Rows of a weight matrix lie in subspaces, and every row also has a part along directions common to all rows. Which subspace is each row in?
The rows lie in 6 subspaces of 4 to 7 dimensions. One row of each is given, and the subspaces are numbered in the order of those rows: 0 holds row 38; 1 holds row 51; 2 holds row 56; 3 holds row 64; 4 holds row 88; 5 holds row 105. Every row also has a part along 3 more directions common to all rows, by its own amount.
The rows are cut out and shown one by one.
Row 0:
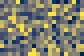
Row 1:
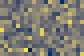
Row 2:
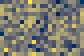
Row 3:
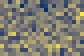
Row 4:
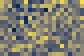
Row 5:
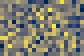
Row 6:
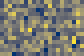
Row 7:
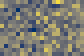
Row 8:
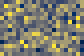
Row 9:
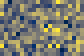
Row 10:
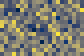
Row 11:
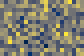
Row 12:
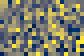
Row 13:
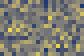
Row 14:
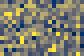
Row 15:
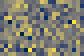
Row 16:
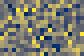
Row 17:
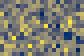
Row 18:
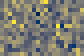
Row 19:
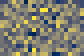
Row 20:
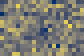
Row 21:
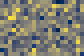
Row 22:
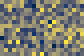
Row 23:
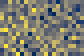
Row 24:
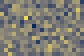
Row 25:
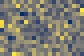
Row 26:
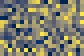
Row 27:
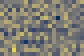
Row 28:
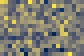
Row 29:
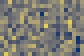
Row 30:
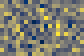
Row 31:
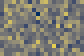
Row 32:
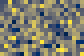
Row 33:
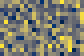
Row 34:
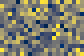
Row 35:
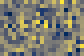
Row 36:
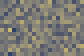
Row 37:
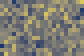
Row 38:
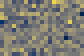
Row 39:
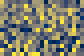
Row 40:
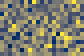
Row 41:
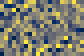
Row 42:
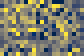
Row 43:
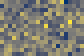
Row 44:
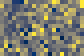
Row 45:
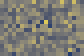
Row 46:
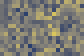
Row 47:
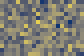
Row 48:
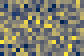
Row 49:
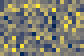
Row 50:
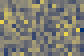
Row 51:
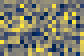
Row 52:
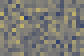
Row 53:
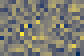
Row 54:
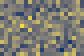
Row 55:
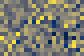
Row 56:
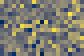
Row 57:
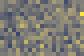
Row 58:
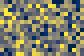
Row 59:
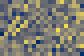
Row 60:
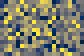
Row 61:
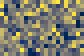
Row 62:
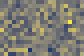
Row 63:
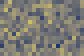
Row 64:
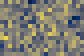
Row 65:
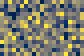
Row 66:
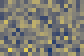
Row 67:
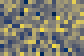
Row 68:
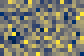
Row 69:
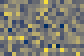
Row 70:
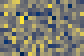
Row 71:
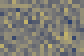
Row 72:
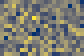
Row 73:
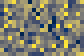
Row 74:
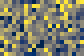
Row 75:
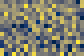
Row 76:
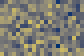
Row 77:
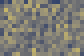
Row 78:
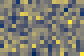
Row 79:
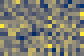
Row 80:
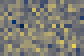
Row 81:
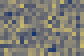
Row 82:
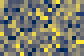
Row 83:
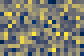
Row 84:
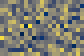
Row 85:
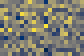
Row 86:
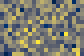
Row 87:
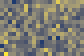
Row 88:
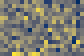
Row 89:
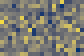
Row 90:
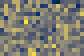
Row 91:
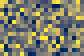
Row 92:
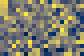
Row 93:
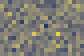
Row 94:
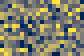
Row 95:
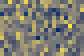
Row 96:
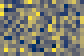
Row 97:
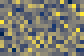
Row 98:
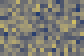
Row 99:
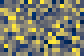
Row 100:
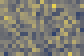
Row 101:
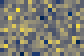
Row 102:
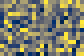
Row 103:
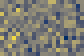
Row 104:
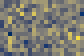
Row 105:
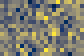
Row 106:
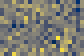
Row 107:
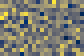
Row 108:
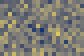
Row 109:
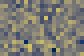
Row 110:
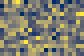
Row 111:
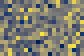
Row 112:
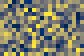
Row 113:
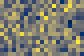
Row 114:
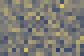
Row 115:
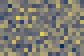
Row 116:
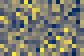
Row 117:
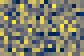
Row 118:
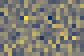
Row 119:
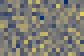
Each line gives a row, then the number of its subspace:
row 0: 3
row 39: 4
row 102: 4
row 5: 3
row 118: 1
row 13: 5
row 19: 0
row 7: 5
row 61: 1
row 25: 2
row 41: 1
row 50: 5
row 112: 2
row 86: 0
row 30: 0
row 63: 2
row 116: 4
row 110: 3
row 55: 1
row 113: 3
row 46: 5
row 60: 0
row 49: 2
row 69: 5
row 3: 1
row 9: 2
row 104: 2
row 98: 1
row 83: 1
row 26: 0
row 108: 2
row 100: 5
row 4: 0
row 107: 0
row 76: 2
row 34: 3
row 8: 1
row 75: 4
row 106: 4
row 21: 3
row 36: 0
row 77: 2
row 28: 5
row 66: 0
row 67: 2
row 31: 3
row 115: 0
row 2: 3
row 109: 1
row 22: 1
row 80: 3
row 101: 4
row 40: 1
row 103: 1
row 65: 4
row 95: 2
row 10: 2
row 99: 4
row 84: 3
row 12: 5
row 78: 3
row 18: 3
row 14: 1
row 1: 0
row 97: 5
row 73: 3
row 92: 5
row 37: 2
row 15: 0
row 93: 1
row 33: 4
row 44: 0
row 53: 3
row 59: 2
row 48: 4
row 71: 4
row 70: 0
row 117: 5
